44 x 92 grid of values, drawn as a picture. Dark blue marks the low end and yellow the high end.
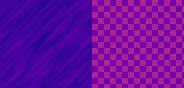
The table splits into one row of 2 panels. Panel 1,1: very low, slanting up to the right, faint in contrast. Panel 1,2: low, checkered.
